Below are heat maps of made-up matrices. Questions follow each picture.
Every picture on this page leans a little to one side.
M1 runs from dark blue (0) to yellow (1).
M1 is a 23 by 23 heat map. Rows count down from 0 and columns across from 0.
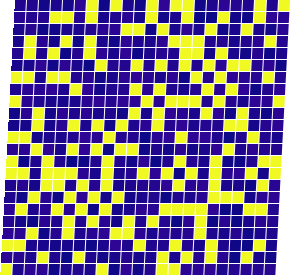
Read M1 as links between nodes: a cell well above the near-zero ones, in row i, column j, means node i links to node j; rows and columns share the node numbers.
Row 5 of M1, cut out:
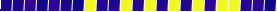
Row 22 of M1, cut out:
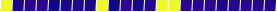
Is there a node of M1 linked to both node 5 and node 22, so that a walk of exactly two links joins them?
yes
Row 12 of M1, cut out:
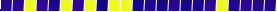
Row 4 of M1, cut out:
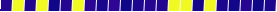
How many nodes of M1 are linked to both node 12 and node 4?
0
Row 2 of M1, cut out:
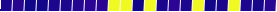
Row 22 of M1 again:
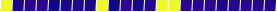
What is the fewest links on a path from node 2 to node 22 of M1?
4
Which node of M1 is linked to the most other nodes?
node 14
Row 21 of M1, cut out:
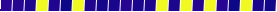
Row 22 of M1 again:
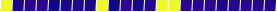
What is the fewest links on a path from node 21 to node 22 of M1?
2
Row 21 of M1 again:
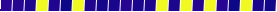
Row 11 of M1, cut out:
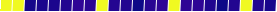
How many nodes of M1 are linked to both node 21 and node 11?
1
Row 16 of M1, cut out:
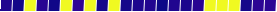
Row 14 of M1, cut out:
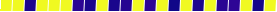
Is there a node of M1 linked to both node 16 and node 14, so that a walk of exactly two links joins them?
yes
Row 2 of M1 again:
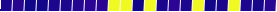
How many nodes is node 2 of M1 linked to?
5
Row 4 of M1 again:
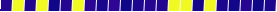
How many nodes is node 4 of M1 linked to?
6
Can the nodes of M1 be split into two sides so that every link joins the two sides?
no
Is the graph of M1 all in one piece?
yes
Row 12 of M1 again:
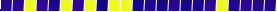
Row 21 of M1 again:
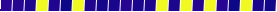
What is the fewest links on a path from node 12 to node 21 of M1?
4
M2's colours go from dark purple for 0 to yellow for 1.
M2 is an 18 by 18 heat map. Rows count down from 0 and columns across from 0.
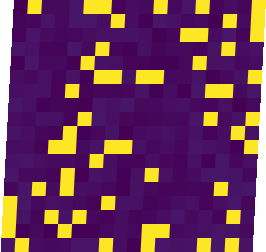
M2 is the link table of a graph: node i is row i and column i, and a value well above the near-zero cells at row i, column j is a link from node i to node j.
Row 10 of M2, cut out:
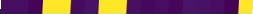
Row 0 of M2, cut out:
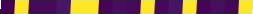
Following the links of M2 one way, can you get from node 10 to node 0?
yes
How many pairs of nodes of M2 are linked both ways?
5
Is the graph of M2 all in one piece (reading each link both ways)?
yes
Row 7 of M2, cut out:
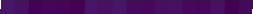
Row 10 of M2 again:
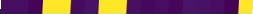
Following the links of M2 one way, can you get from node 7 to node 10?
no
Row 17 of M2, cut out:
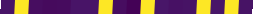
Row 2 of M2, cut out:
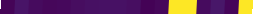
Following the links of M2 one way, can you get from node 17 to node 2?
yes
